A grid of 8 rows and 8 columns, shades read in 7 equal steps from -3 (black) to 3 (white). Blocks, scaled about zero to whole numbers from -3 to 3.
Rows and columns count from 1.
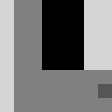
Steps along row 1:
down same down same same up same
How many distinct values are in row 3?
3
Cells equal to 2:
18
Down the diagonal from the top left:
2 0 0 -3 -3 0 0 0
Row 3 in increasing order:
-3 -3 -3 0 0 2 2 2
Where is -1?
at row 7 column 8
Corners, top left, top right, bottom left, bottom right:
2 2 2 0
